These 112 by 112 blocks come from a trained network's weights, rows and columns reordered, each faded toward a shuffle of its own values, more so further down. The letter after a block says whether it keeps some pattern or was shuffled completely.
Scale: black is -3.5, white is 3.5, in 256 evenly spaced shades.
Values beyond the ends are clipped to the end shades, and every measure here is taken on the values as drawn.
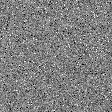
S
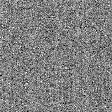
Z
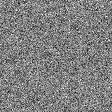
S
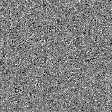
Z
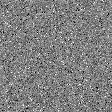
S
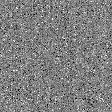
Z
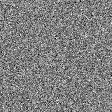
S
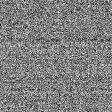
Z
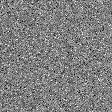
S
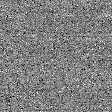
Z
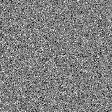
Z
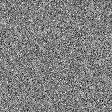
S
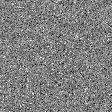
S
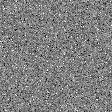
S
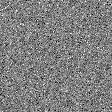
S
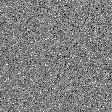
S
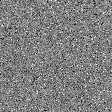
S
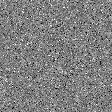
S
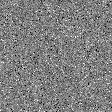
S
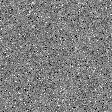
S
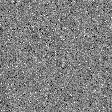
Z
